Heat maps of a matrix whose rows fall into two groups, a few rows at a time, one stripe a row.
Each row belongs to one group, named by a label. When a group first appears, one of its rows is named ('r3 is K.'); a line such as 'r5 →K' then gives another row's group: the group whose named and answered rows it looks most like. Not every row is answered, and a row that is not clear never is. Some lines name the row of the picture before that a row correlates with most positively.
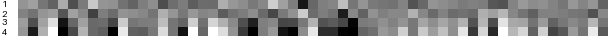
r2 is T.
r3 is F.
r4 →F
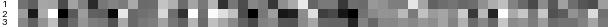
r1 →T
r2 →F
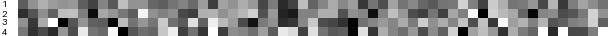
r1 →T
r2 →T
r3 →F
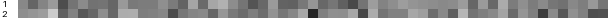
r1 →F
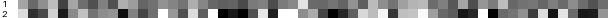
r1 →T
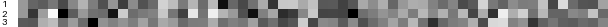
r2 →F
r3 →T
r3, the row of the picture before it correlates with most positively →1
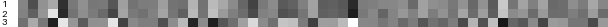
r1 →F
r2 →F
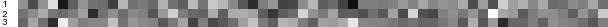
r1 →F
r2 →T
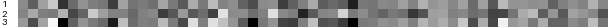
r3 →F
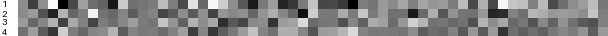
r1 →F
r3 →T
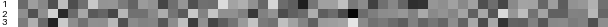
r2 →F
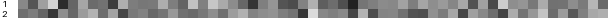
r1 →F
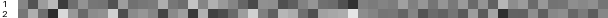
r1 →F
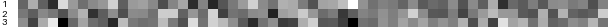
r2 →T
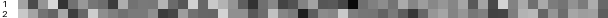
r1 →F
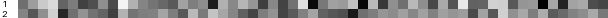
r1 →T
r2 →F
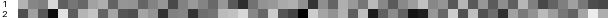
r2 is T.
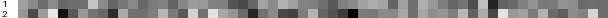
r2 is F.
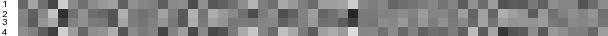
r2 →F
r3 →F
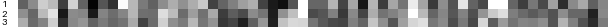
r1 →T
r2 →T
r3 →T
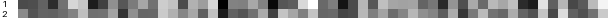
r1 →T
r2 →T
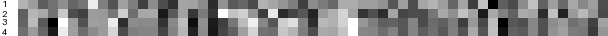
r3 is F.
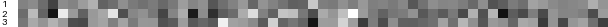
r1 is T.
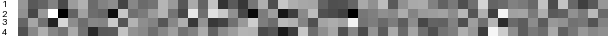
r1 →T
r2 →F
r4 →T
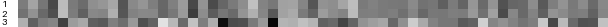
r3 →T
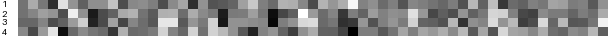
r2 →T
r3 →T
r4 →F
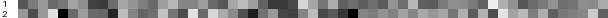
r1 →T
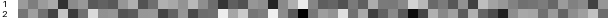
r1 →T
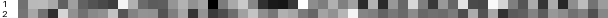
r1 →T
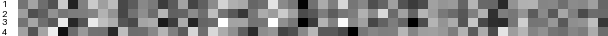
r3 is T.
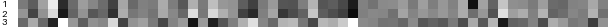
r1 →F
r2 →F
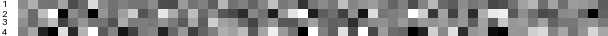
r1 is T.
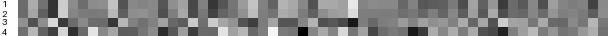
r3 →F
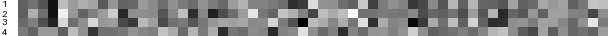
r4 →T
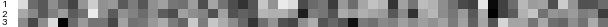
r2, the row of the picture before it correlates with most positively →3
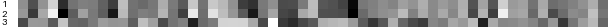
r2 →F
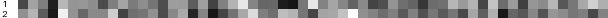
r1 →T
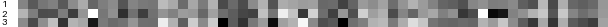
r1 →T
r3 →T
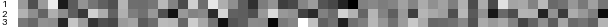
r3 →T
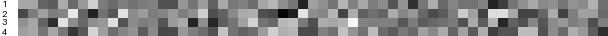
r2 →T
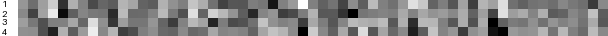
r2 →F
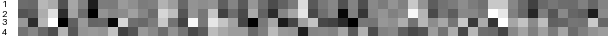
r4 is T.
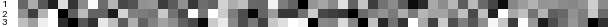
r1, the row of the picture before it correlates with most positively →4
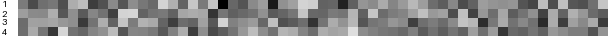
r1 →T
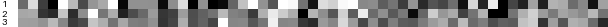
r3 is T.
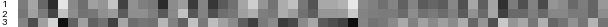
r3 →F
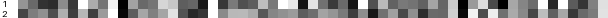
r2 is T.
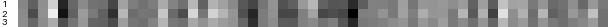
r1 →F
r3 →F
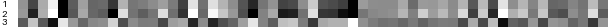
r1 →F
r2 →F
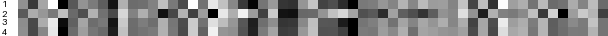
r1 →F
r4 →F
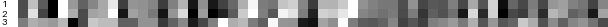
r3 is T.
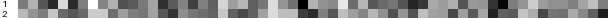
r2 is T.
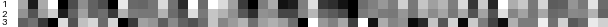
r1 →F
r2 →F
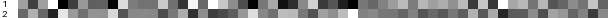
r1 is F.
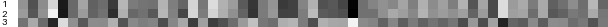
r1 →F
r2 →F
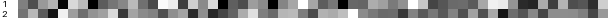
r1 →T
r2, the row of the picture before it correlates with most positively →3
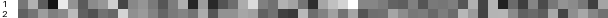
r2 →T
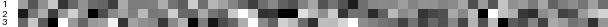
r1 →F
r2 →T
